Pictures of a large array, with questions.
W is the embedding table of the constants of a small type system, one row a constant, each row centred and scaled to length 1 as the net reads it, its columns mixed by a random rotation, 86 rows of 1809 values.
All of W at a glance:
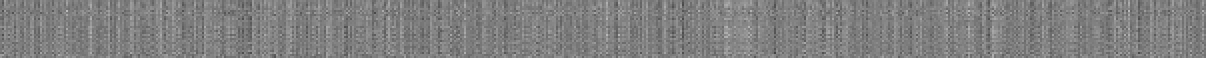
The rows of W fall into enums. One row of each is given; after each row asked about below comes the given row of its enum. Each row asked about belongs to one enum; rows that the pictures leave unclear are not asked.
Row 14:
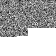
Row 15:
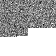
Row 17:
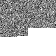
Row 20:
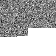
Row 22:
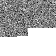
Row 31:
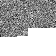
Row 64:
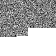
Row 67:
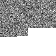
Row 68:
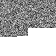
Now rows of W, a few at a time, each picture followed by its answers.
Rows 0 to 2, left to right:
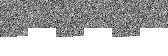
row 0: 31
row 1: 20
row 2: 17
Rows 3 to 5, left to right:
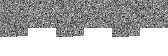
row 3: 15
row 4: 20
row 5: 67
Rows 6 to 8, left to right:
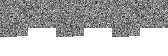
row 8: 67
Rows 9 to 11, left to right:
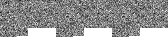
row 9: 14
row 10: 67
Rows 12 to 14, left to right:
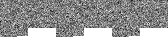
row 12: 68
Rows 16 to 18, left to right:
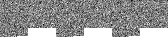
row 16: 15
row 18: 14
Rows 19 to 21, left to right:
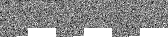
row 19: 14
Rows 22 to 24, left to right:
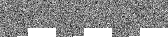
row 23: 15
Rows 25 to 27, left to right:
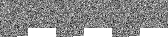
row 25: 68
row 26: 20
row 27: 20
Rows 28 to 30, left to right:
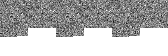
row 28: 67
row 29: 67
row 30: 20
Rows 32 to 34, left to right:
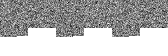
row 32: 68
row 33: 15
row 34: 68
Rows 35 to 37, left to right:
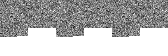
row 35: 67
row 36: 68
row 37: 67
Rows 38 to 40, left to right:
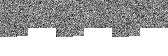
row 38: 15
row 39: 31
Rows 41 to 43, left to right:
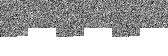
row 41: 31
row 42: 17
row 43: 15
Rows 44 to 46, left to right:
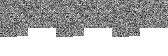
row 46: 22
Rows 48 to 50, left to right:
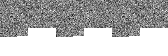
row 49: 31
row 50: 67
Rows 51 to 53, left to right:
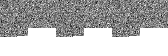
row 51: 20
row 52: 15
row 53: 20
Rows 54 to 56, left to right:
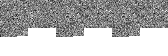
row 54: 31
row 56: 67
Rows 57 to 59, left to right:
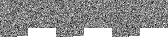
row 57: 68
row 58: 20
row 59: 15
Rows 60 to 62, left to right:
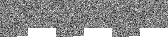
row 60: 67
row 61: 20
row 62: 22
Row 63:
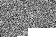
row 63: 31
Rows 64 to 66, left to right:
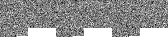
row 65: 14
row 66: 15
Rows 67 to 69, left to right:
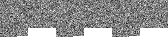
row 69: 20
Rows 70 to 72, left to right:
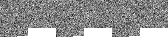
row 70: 20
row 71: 31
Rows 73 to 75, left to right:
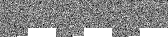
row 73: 15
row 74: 64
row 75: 14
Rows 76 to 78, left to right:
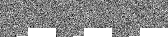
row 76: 64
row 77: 31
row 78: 67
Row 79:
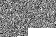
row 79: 17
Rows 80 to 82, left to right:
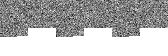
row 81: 31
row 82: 22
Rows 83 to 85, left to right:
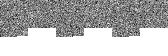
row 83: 31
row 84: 15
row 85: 22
